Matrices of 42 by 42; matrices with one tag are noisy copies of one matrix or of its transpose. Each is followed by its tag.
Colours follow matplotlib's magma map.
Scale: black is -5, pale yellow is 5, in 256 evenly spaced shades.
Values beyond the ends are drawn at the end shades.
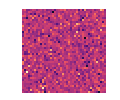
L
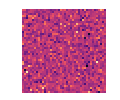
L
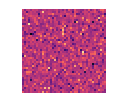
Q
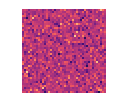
L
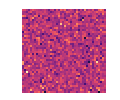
L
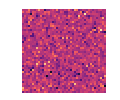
L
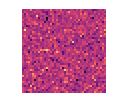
Q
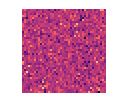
L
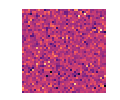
L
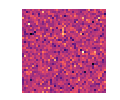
Q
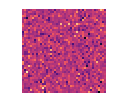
L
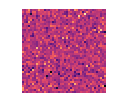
L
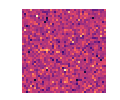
Q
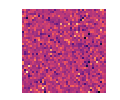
L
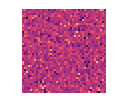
L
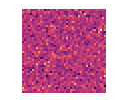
L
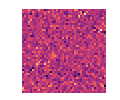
L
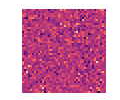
L
